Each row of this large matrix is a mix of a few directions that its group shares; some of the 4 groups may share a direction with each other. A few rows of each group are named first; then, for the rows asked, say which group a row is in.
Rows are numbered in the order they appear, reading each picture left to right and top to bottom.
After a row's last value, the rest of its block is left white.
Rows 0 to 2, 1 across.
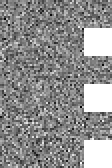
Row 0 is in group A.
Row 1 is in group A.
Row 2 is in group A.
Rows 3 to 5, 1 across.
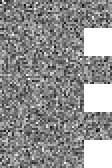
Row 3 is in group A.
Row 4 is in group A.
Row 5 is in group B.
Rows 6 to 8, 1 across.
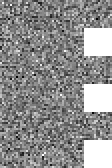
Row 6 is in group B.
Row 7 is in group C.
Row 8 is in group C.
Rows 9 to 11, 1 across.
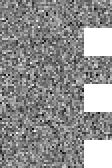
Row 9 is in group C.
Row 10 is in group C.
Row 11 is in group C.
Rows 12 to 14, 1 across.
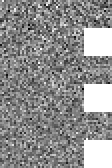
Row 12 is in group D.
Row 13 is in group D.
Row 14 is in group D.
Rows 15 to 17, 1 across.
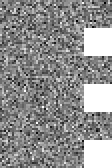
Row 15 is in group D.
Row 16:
A
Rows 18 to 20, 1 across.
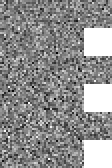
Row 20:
A
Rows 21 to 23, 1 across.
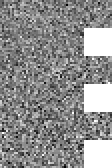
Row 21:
B
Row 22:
D
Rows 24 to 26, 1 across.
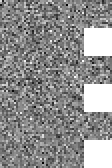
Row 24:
A
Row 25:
A
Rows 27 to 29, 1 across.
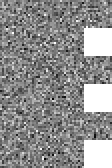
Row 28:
C
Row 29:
C
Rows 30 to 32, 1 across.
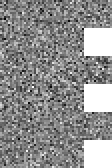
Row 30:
A
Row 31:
D
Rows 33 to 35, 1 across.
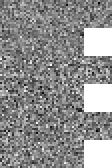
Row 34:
A
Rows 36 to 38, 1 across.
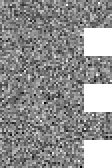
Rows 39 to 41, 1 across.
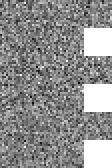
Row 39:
A
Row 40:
B
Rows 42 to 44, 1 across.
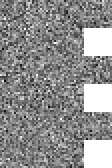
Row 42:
A
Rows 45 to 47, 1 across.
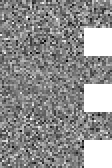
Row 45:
C
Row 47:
A
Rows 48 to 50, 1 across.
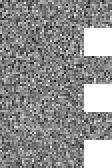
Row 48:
A
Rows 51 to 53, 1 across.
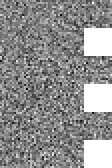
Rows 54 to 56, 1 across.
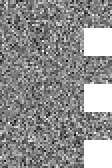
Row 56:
D
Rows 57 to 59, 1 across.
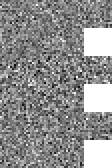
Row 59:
A
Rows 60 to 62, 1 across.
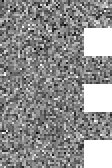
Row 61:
A
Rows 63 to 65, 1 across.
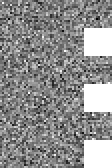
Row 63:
B
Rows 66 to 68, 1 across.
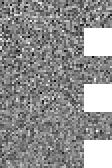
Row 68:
C
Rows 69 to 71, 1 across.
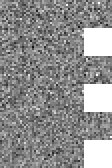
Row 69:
B
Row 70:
C
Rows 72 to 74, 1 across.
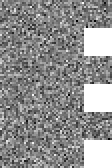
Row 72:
D
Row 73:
A
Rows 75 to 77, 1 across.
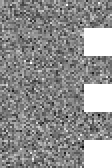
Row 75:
B
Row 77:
B
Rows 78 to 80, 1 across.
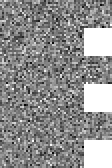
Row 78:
C
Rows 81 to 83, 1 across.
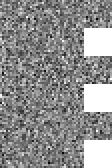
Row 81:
C
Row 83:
C
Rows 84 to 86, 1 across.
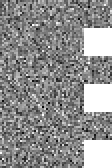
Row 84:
A
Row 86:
C
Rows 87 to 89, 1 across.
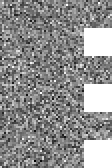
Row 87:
B
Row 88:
C
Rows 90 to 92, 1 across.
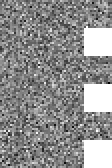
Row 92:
B
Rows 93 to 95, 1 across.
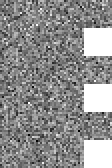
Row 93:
A
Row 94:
D
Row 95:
A
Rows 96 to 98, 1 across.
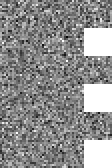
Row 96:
C
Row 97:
B
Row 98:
C
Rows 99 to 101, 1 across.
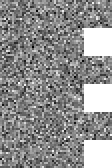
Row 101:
C
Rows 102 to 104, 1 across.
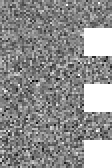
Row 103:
A
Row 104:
B
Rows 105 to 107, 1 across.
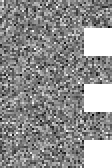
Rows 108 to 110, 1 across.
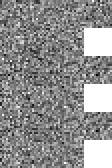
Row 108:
C
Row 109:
B
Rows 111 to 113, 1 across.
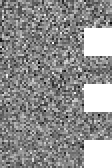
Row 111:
C
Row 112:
D
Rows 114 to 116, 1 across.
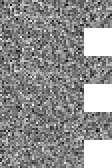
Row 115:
B
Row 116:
B
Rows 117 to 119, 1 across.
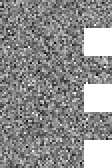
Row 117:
D
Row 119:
A
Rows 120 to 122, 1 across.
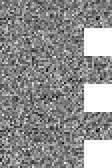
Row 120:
B
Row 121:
C
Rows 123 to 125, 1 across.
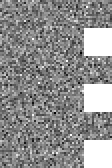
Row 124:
B
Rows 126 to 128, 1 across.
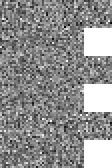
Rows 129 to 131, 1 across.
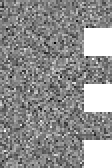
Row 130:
D
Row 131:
A
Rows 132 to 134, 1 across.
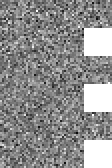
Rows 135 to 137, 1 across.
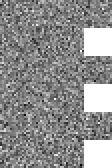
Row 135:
A
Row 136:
D
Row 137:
A
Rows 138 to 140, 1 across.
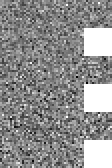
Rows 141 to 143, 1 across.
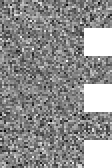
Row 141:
B
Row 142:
B
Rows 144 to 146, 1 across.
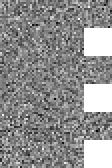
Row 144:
A
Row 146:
B
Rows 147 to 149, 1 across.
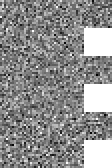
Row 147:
D
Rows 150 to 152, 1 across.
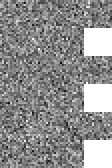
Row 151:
D
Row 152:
A
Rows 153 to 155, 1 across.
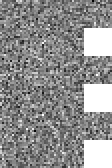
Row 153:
C
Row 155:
C
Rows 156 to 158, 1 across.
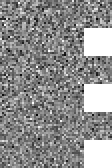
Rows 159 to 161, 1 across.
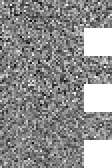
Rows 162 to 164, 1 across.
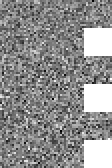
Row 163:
C
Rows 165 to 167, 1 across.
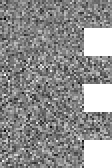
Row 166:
A
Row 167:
A
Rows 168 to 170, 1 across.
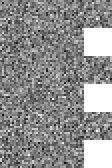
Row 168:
B
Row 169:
C
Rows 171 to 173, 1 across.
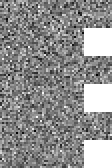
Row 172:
B
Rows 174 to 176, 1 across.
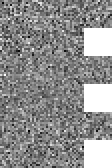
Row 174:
B
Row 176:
C
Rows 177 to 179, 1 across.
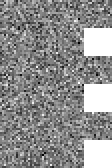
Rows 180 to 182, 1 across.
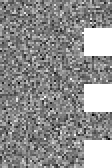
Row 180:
D
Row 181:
C
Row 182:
D
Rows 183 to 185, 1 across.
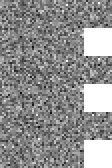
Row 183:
B
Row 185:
A
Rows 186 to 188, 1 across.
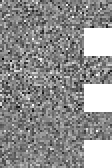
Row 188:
C
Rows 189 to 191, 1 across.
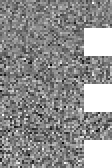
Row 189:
D
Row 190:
A
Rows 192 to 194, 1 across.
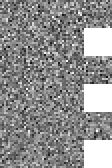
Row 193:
A
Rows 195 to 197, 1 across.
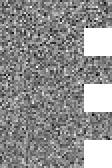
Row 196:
B
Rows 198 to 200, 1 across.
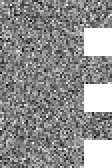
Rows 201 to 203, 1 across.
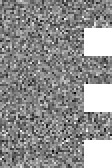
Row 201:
C
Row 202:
D
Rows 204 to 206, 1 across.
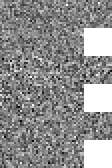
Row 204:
B
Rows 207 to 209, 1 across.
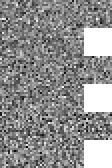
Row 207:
C
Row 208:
C
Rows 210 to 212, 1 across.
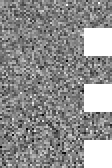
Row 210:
B
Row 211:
B
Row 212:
C
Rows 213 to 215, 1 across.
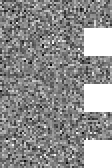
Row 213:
C
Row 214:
A
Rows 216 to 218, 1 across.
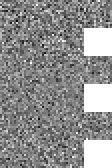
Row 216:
C
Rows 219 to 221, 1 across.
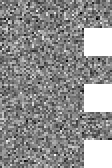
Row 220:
B
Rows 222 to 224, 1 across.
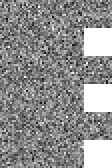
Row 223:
A
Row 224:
B
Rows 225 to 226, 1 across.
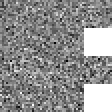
